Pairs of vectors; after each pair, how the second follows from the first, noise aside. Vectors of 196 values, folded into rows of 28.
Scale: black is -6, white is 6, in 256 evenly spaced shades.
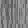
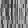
scaled up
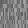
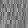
shuffled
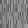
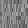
shuffled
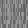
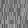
shuffled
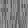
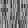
scaled up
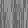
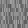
shuffled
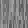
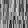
scaled up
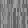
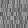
shuffled
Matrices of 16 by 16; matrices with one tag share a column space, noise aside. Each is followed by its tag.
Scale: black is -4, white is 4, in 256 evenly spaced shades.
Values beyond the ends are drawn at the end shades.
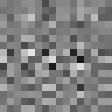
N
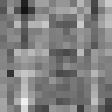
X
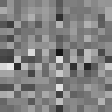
N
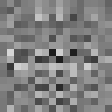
N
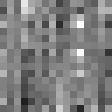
X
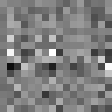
N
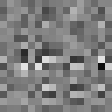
N
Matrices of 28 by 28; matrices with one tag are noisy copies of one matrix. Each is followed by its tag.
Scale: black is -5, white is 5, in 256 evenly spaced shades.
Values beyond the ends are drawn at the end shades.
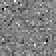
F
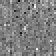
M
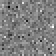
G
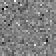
F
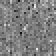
M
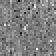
M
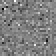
F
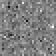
G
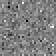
G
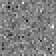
G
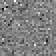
F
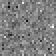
G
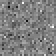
G
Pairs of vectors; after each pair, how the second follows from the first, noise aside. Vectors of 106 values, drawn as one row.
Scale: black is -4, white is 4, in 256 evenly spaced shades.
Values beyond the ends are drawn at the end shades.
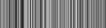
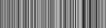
reversed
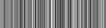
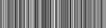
reversed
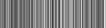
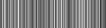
shuffled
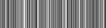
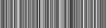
shuffled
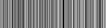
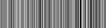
shuffled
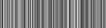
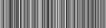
shuffled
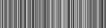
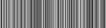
shuffled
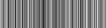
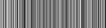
shuffled
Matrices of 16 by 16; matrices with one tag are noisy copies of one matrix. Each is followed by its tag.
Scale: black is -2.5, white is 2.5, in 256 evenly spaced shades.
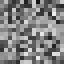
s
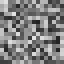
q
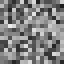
s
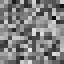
s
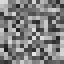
q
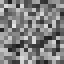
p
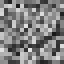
p
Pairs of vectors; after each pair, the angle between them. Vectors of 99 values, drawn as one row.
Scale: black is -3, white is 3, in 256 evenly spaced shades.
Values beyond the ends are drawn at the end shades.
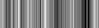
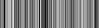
partly opposed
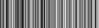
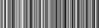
nearly opposite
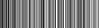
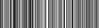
orthogonal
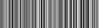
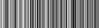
orthogonal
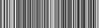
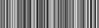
partly aligned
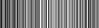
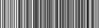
partly opposed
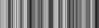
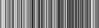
partly aligned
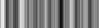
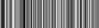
partly opposed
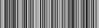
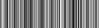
partly aligned
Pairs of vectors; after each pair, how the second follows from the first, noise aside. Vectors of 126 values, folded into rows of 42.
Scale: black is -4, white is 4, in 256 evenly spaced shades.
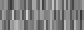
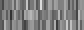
wrapped around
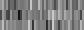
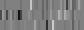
partly zeroed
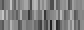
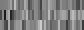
wrapped around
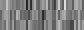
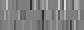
partly zeroed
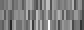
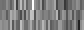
wrapped around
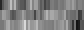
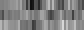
wrapped around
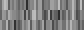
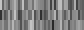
wrapped around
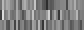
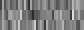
wrapped around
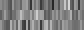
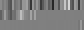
partly zeroed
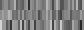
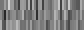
wrapped around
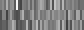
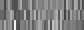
wrapped around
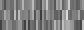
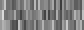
wrapped around
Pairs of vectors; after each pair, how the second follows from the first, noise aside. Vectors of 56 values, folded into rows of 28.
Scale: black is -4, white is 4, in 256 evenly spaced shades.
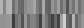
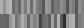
sign-scrambled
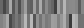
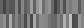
sign-scrambled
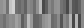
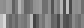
wrapped around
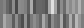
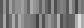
wrapped around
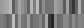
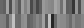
sign-scrambled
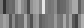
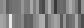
wrapped around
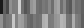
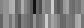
wrapped around
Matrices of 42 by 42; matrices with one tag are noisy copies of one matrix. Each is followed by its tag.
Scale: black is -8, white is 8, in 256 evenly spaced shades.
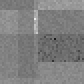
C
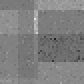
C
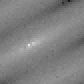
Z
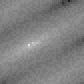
Z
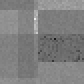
C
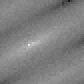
Z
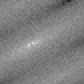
Z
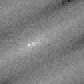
Z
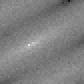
Z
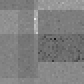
C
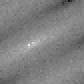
Z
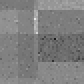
C
